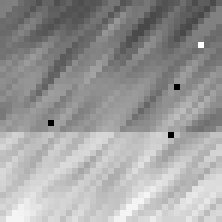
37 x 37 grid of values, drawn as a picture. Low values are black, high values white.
Lone odd cells: 4, 1 higher and 3 lower than their neighbours. Slope: up to the bottom. Seam: horizontal, 60% of the way down, the bottom part higher. Grain: diagonal, up to the right.
